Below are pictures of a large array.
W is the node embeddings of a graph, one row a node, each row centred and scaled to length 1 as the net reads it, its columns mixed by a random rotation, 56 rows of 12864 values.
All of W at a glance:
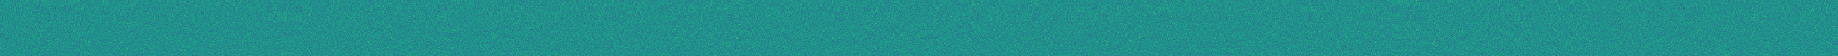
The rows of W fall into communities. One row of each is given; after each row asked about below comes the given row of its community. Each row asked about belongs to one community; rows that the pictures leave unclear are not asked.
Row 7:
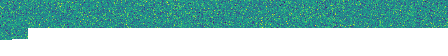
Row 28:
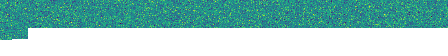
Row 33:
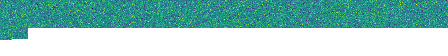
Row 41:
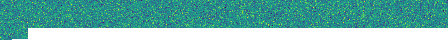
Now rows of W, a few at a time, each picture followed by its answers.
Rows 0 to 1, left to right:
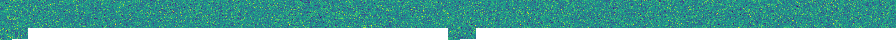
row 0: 33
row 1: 41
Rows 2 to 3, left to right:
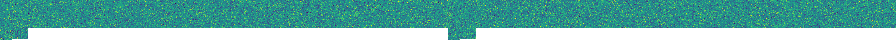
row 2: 33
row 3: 28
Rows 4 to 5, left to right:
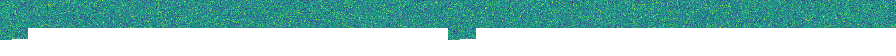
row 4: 33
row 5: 33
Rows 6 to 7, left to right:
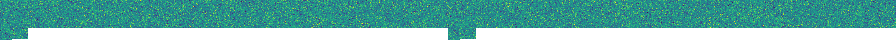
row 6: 7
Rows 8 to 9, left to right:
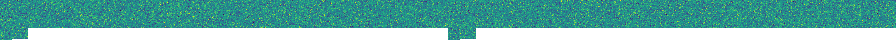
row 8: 7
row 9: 7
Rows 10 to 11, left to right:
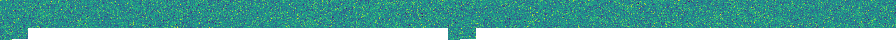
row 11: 7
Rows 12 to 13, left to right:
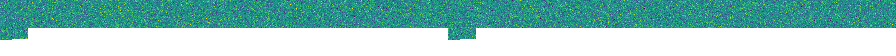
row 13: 41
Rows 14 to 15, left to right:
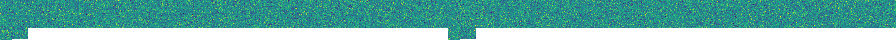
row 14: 28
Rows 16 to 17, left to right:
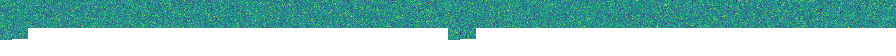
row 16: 28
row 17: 28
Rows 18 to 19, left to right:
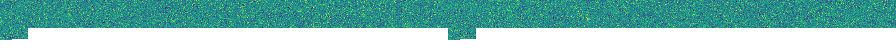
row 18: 41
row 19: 28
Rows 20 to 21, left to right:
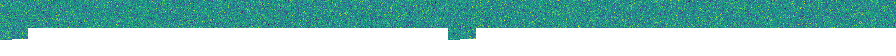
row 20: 28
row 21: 7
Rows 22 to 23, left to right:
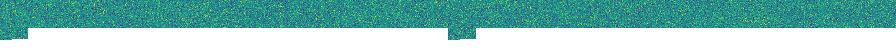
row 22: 33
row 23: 7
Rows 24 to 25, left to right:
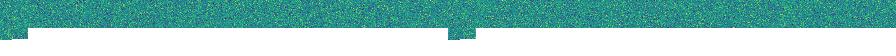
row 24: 33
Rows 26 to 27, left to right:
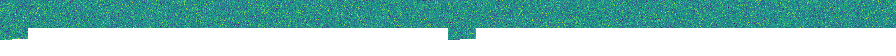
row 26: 33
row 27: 28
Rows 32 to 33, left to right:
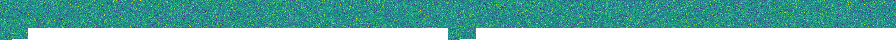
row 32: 7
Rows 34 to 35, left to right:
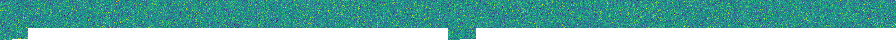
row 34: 28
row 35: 33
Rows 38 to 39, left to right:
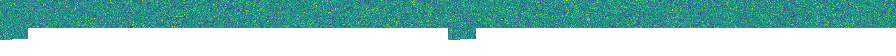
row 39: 28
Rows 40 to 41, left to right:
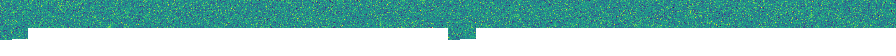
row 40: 7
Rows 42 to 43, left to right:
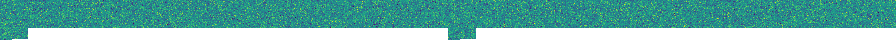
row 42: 41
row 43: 33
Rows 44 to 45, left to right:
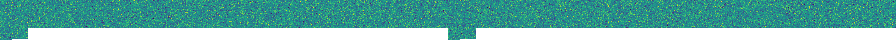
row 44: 41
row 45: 41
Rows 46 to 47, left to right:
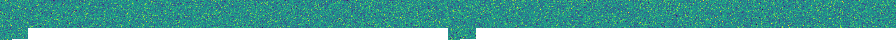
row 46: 28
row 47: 41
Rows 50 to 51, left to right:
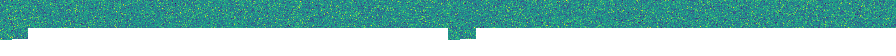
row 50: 33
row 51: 28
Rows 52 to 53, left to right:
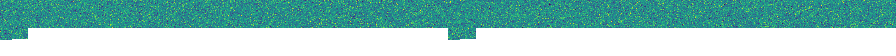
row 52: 7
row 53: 41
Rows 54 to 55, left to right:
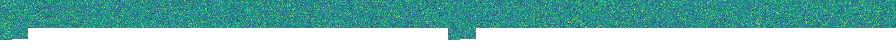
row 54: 28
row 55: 28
